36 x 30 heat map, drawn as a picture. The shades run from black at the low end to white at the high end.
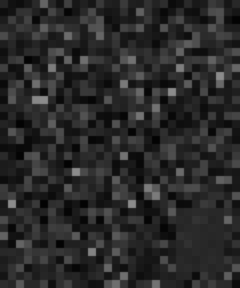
Seam: none. Odd patch: calmer, in the bottom right. Calmest part: bottom right. Histogram: skewed, a long tail of high values.
